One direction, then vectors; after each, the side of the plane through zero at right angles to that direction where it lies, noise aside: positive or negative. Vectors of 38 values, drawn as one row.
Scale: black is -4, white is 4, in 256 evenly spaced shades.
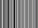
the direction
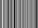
positive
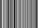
positive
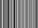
positive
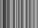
positive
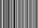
positive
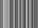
negative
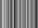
positive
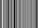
positive
